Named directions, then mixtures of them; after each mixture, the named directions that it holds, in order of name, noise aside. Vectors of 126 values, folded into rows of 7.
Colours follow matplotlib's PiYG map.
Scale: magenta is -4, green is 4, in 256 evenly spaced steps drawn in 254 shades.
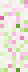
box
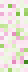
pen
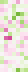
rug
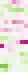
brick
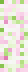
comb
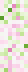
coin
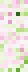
box, pen, rug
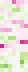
brick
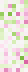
box, pen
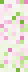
box, comb, rug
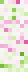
brick, comb, rug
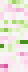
brick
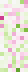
box
